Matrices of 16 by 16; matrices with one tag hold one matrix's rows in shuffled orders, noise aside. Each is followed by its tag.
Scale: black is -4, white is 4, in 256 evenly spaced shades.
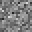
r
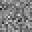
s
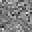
r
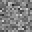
r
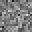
r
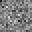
s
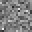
r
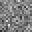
s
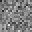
s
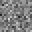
s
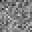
s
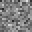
r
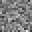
r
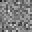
s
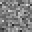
r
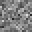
r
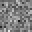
s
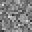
r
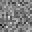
s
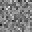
s
